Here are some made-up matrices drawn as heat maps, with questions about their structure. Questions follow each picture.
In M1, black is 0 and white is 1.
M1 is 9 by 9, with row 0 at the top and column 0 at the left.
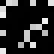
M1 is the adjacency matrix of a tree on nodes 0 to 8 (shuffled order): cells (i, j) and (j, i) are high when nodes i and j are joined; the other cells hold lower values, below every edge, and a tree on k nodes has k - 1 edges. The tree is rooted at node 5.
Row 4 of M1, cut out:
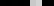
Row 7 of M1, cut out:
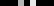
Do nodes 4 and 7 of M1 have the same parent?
yes
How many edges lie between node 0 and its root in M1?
1
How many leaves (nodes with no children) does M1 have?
5
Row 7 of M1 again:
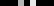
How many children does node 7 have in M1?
1
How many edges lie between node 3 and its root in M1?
2
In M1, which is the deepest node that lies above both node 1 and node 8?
0
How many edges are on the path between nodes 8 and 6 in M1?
4
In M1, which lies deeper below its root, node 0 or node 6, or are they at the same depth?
node 6
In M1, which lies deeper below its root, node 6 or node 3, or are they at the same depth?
the same depth
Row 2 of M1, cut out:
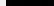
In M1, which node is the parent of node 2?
0
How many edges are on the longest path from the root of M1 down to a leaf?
2
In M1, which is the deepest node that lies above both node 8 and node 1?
0
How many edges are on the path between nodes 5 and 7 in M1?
1
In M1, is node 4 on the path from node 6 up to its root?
yes
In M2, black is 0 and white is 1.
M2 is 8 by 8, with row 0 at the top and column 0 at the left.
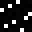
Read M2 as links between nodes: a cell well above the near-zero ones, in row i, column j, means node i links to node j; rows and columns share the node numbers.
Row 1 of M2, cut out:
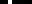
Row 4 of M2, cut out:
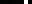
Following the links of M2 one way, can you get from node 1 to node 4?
yes
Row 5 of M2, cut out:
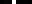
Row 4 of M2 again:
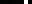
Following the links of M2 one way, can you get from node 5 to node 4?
no
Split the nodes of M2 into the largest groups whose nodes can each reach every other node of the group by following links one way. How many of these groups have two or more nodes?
2
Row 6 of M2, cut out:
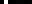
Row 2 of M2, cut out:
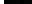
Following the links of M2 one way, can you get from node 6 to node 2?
yes
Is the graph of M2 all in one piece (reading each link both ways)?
no
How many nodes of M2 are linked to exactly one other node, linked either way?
0
